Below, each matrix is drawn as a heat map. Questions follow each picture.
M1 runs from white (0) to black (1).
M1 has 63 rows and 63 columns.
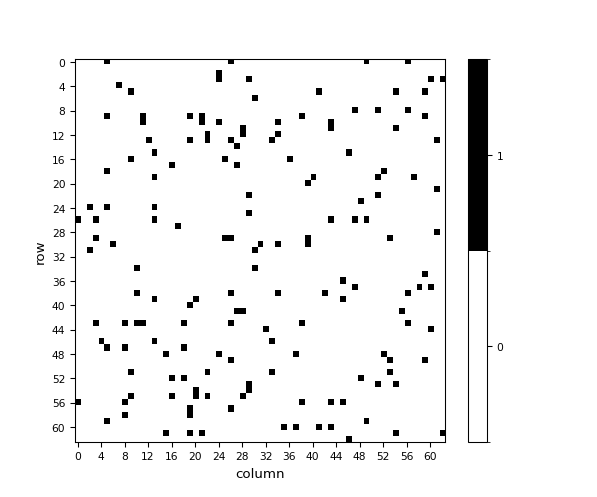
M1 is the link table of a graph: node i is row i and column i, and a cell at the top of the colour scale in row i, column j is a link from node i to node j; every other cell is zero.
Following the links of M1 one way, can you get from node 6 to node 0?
yes
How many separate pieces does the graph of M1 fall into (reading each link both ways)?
3
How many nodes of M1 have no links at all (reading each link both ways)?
2
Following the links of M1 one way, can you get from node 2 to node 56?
yes
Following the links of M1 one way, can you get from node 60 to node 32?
no
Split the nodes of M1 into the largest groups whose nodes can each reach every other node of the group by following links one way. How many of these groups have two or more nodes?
1
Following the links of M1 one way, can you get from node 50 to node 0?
no
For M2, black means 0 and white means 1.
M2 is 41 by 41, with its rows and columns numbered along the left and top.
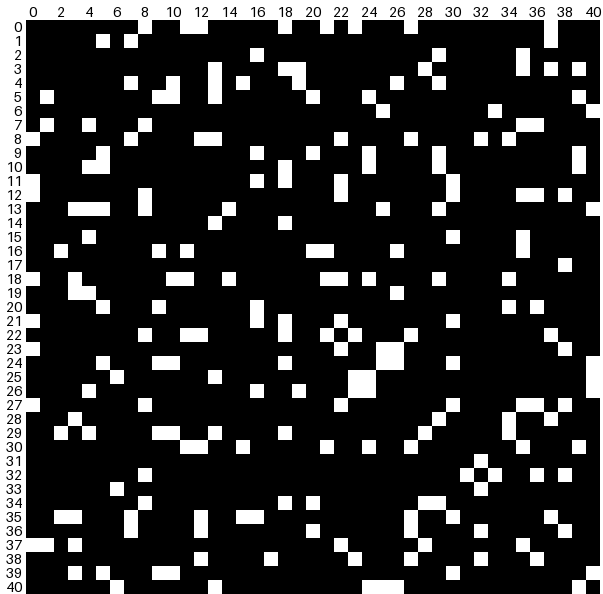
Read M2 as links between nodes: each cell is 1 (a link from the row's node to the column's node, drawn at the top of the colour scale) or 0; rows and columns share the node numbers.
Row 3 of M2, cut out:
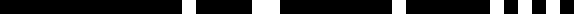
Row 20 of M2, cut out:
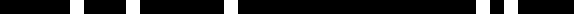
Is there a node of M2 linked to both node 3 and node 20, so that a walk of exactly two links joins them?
no
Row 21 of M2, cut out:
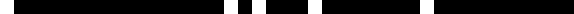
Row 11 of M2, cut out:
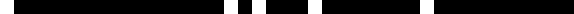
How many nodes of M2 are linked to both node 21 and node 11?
5
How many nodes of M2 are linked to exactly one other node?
2
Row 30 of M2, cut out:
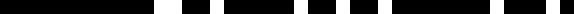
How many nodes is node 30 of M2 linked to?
8
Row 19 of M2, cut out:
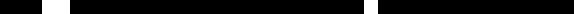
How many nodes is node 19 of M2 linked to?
3
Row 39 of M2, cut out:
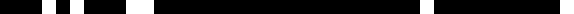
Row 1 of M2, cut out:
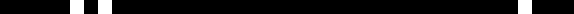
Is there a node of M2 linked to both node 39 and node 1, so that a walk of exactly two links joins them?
yes
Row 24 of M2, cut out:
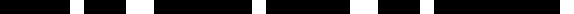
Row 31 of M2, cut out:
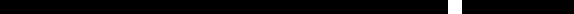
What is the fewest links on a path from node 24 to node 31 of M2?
5
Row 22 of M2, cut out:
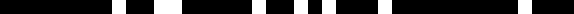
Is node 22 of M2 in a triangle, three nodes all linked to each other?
yes
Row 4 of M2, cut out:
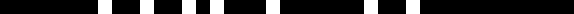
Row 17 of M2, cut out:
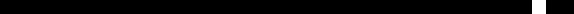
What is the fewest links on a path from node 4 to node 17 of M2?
4
